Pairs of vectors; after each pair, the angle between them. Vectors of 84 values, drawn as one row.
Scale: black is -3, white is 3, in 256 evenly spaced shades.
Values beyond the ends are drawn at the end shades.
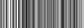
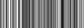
nearly parallel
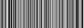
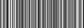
nearly opposite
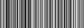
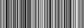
nearly parallel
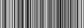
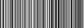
orthogonal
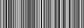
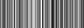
partly opposed
